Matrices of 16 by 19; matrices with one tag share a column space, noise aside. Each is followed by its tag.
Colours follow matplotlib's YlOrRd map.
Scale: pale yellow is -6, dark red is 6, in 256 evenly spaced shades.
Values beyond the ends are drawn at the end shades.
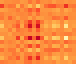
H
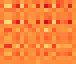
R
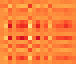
H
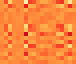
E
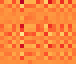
E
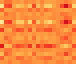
R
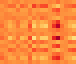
H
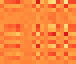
E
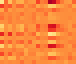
E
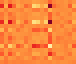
R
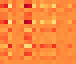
R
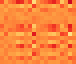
E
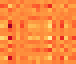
H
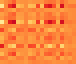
R
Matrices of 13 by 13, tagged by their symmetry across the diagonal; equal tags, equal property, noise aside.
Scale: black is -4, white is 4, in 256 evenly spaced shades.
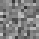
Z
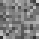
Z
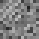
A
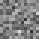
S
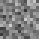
Z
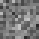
A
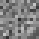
A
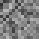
A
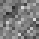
A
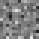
Z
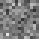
S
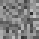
S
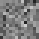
S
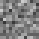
S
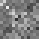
A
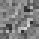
A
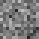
A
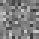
Z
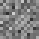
A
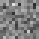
S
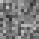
S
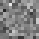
Z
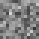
S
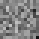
S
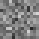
Z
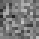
S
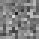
Z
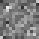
A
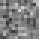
Z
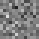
Z
